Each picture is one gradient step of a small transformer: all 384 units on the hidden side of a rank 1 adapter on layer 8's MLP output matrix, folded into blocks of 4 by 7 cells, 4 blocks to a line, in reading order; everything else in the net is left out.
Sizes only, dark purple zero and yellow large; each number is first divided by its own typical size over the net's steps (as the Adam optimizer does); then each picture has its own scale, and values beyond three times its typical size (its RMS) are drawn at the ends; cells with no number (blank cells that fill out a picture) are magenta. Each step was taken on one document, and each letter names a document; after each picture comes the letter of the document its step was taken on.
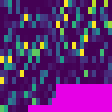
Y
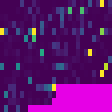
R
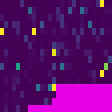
R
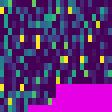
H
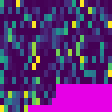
Y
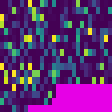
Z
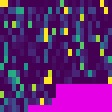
H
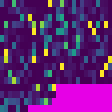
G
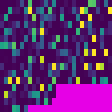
Z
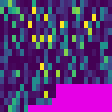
H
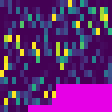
Y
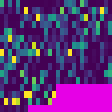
Y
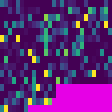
G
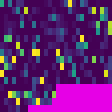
Y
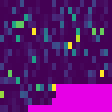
G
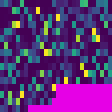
G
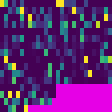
H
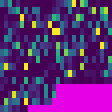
Y
